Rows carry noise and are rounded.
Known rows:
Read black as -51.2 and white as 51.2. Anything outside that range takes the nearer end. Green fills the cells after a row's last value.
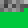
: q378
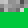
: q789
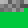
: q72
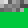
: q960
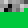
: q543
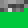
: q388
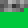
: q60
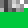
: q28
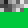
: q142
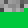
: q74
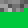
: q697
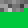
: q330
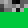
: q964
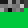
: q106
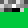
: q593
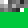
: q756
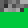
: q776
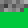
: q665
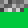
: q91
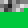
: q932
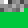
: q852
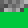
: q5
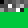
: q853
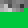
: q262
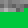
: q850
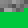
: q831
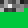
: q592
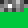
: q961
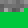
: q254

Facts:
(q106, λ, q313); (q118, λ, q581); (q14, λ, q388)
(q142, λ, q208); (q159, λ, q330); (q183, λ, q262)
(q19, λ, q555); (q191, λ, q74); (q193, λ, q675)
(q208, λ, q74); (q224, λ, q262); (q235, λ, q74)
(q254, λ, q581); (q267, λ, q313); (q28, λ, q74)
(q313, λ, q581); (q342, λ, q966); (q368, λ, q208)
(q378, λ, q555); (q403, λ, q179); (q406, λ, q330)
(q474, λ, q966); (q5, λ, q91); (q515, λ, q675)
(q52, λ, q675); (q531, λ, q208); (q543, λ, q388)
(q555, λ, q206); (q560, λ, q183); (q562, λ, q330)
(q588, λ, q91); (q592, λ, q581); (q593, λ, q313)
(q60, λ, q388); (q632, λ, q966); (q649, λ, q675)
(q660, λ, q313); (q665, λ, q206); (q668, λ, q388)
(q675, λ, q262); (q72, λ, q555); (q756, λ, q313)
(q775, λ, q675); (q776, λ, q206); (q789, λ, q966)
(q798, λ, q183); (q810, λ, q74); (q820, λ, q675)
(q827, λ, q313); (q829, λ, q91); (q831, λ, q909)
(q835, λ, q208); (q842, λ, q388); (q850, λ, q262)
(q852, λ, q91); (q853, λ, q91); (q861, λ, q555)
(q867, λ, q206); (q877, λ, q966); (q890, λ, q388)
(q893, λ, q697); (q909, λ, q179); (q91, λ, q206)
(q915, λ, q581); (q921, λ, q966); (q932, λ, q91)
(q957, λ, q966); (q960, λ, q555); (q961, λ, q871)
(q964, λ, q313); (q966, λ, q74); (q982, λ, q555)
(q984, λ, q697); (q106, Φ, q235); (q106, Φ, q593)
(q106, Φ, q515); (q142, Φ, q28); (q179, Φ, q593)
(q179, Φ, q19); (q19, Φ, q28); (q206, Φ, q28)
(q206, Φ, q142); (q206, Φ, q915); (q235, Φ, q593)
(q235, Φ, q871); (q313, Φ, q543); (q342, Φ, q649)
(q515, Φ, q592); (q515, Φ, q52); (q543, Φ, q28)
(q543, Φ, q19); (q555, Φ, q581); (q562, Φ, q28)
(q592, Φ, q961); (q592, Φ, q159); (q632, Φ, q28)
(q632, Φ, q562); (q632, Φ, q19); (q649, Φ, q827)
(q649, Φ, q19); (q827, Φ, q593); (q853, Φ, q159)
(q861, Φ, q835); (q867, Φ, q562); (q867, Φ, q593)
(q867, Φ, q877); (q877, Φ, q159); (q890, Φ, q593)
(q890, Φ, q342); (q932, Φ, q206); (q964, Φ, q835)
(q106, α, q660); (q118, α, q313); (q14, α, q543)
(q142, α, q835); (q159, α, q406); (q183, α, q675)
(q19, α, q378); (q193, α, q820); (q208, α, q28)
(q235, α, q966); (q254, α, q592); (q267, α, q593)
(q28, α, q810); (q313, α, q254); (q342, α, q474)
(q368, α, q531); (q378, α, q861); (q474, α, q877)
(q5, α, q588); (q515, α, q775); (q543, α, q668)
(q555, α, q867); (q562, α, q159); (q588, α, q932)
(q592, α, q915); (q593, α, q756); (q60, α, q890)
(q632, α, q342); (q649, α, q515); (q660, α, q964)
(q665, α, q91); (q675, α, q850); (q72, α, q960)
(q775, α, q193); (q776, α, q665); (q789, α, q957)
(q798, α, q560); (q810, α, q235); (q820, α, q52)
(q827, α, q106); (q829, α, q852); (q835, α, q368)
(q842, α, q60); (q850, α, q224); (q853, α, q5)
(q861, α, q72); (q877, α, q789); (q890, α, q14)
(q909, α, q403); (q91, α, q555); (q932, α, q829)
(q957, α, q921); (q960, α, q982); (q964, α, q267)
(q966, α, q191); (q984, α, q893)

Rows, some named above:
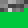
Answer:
q388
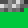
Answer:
q871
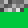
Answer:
q91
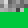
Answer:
q820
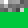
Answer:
q668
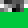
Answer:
q581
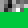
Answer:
q206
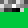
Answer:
q593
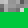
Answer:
q789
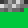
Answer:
q871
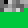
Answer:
q208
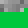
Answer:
q531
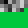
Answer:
q649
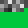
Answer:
q890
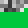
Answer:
q915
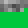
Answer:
q14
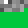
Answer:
q829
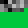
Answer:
q827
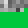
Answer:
q820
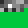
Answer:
q159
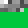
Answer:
q982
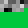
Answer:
q867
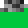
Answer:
q555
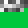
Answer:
q52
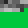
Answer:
q183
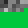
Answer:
q118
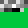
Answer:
q593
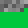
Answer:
q665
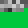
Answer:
q235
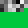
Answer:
q835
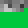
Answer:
q262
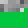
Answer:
q789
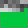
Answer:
q675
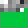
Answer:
q921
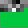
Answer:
q861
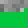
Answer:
q531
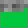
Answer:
q406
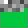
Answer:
q852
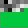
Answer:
q632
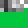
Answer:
q28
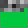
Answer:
q842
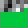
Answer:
q206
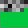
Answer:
q179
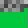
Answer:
q378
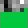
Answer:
q19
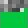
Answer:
q267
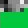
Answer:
q562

